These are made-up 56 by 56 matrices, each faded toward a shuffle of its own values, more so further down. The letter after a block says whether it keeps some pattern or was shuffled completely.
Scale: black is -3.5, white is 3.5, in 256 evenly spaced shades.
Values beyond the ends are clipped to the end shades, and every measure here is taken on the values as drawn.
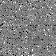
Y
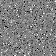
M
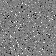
M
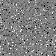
Y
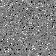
Y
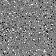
Y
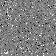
M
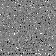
Y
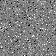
M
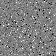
M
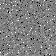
M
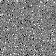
Y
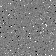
M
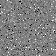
Y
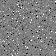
M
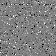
Y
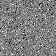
M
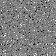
Y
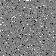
M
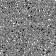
M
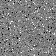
M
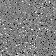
M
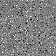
Y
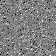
M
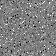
M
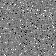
M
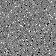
M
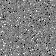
M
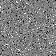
M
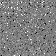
Y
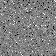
M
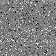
Y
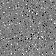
Y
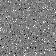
M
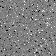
M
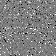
Y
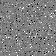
Y
